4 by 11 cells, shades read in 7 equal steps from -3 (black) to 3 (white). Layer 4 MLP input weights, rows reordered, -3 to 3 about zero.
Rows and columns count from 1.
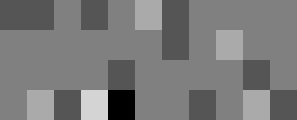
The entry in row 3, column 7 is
0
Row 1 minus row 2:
-1 -1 0 -1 0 1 0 0 -1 0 0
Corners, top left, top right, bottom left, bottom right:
-1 0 0 -1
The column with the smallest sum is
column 5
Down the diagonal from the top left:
-1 0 0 2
